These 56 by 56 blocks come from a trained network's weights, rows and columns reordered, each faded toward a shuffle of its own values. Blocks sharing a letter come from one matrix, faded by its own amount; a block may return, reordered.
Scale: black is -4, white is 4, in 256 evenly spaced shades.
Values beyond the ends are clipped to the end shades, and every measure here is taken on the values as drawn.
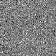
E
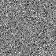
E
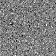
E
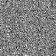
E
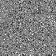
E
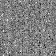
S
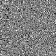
E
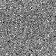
E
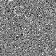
E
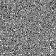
E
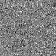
E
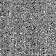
S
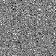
E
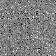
S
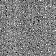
S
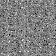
S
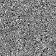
E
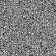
E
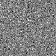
E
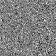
E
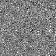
E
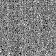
S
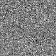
E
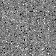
S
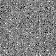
S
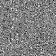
E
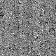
S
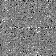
S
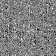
S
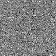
E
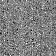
S
